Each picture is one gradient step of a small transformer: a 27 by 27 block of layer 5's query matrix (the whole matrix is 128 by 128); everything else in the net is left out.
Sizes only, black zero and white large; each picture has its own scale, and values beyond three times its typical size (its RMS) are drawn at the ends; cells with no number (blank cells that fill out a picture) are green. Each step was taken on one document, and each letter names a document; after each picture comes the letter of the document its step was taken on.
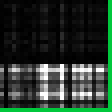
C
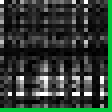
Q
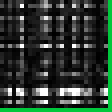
Q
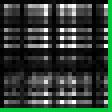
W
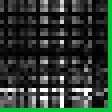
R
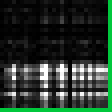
C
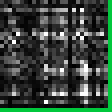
C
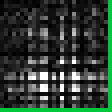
R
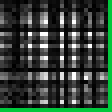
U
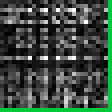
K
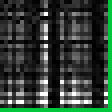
Q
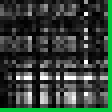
K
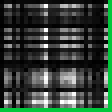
W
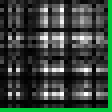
C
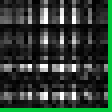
R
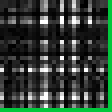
R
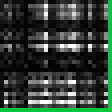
W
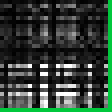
K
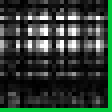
K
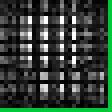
R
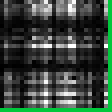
W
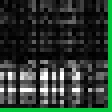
R
